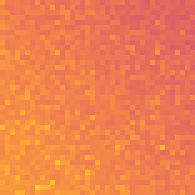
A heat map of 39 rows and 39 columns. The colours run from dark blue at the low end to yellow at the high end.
Average level on the scale: 70%. Stripes: none. Mirror symmetry: none. Ninth with the lowest average: top right. Odd rows or columns: none. Grain: fine. Slope: up to the bottom left.
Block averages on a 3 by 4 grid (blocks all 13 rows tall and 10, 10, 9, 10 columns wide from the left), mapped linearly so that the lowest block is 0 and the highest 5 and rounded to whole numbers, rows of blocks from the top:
3 2 1 0 | 4 3 2 1 | 5 4 3 2
